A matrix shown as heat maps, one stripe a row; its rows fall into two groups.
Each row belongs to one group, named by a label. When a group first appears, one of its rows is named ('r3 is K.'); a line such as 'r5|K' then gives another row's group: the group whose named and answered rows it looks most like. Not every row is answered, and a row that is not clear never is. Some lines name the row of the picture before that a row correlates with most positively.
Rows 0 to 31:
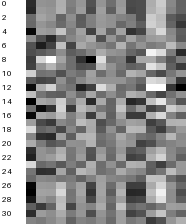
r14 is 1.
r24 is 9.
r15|9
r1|1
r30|1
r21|1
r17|9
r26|1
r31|9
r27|1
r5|9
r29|9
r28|1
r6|9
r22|1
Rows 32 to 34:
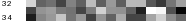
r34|1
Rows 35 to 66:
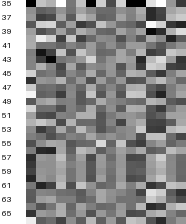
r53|9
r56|9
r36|9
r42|9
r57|1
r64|9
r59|1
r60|1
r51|9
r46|1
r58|1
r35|1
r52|9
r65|1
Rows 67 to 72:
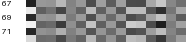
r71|1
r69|1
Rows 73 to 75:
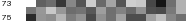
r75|1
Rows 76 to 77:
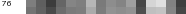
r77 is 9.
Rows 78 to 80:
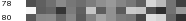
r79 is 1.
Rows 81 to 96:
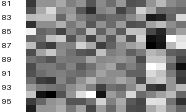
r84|1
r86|9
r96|1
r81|1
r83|9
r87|9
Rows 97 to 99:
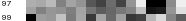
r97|9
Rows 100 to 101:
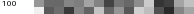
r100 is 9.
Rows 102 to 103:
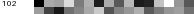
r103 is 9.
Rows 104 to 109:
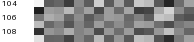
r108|1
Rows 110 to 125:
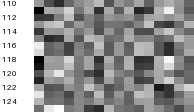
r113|9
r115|9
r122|9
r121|1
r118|1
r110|9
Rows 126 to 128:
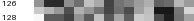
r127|9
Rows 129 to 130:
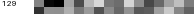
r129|9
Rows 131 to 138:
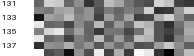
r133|1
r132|9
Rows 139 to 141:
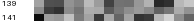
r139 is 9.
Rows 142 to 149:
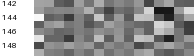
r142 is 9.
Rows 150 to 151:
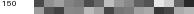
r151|9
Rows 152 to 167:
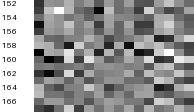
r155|1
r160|9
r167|9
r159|1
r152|1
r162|9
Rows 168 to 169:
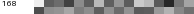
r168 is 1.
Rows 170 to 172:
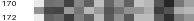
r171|9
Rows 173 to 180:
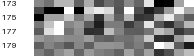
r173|9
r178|9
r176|9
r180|9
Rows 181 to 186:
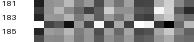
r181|1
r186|1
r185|1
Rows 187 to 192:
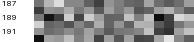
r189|9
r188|1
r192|1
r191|9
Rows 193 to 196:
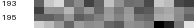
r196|9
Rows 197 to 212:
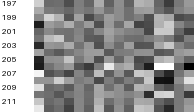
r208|9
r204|9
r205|1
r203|1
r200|1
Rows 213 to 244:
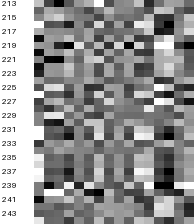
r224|9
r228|9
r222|1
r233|1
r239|9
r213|9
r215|9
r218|1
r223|1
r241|1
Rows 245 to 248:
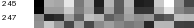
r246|1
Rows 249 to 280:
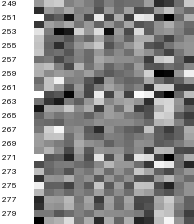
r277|1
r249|9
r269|9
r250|1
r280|1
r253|9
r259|9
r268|9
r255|9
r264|1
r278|1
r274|1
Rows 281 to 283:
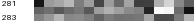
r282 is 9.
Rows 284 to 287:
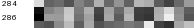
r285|1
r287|9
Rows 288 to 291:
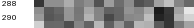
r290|9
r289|9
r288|1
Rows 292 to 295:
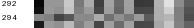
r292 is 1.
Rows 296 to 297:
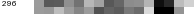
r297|9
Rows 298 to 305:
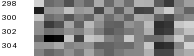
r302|9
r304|9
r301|9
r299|1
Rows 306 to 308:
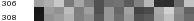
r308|1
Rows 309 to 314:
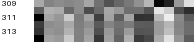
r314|1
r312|1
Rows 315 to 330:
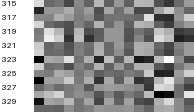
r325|9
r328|9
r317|9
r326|1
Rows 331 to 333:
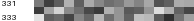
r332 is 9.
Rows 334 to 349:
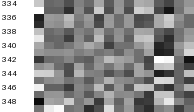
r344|9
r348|1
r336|1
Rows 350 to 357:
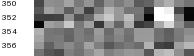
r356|9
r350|1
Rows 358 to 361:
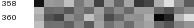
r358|1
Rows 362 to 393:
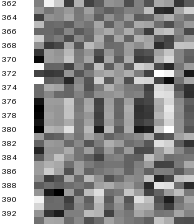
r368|9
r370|1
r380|1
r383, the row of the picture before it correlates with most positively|358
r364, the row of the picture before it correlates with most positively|358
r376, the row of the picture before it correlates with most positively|358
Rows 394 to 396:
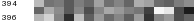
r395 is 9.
